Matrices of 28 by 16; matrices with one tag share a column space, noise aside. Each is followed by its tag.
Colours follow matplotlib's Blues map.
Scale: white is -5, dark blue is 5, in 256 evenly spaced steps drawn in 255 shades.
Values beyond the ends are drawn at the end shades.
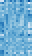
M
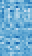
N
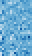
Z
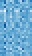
N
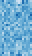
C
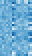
C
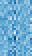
Z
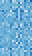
N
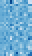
C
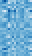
N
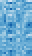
M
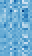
N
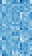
C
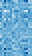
N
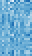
M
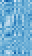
M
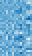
Z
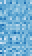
Z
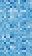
N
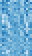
M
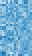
C
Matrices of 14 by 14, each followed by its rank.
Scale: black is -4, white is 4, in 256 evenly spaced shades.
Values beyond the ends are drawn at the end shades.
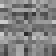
three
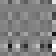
one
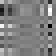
one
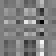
one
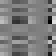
one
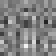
three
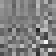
three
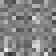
three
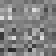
three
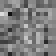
three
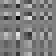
one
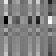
one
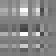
one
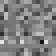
three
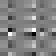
one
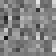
three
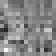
three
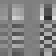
one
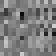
three
